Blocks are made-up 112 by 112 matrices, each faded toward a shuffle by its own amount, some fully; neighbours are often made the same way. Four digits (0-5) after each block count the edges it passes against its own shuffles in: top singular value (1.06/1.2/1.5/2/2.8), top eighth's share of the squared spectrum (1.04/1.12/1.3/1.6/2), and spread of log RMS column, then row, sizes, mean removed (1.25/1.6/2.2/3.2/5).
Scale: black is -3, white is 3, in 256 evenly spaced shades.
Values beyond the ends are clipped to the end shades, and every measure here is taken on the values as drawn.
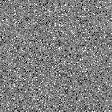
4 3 1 1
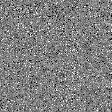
1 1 2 2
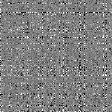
2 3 4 4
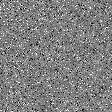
0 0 0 0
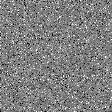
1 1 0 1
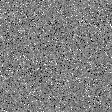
0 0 0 0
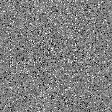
0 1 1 1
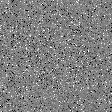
1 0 0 0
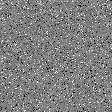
0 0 0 0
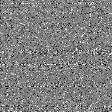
2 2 0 3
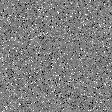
0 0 0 0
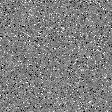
0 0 0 1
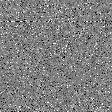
2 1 0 2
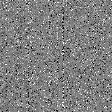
3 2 2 0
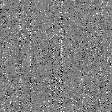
3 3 3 0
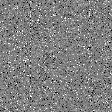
2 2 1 0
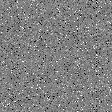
2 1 1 0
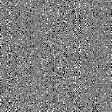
4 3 4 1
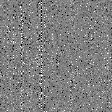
3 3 3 0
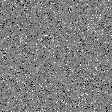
0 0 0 0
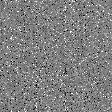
2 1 1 0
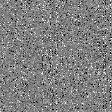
3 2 3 0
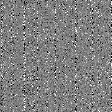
3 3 3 0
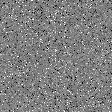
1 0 0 0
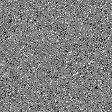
2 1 1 0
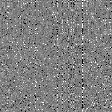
4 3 3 1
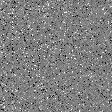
2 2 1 0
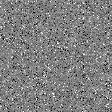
3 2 1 0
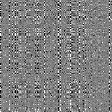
5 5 4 3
